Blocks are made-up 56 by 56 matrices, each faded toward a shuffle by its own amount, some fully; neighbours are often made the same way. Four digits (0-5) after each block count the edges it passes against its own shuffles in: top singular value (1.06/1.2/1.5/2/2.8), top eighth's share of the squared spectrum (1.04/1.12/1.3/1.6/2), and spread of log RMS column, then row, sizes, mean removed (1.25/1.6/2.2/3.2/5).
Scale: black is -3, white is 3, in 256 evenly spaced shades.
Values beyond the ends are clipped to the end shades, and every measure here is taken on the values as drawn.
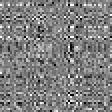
4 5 3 3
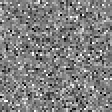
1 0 0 0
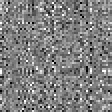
4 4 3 2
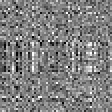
4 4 3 3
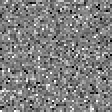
0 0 0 0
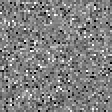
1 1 0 0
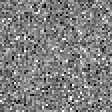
0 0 0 0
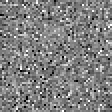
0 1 0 0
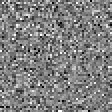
3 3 1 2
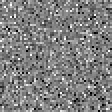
1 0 0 0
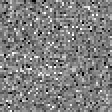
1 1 0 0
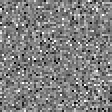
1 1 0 0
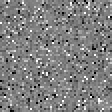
0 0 0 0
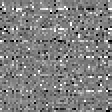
4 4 2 2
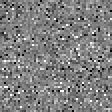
0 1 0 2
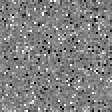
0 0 0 1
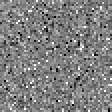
0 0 0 0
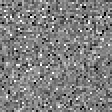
1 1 0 1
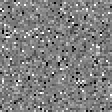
1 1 0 0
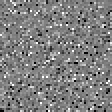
1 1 0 1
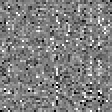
3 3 2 1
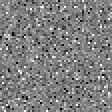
1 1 0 0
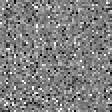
2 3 1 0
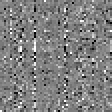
4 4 3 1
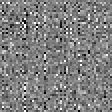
3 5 3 2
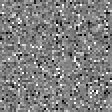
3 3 2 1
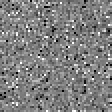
2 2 1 0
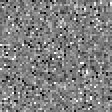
1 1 0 0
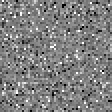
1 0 0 0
